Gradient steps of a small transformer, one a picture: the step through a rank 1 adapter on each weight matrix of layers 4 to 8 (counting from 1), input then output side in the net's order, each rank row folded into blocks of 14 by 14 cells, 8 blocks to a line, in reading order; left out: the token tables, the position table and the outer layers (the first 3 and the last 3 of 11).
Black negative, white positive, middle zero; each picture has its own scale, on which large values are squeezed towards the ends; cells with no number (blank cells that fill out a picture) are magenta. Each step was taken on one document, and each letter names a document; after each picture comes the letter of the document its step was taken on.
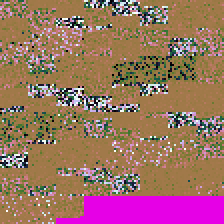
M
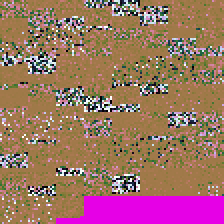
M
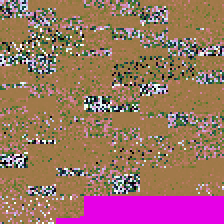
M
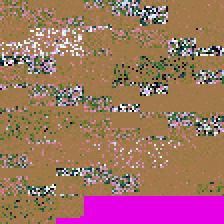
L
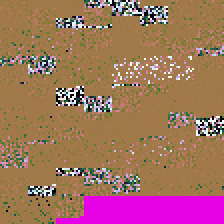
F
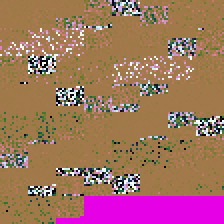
F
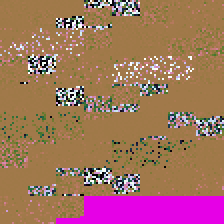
F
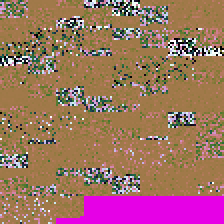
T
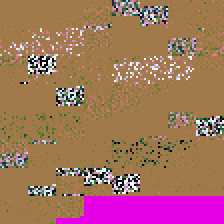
F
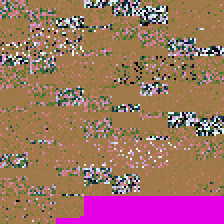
L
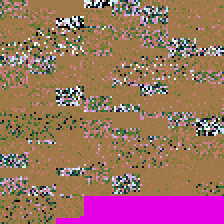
L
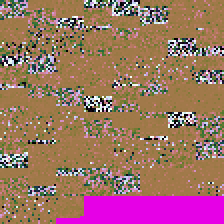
T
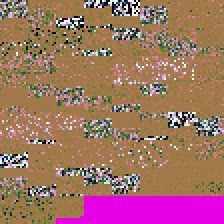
L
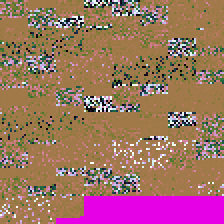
T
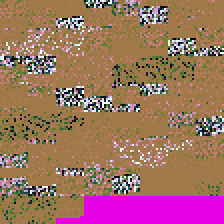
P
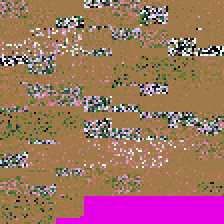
L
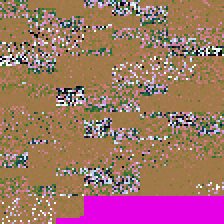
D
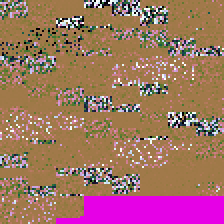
L
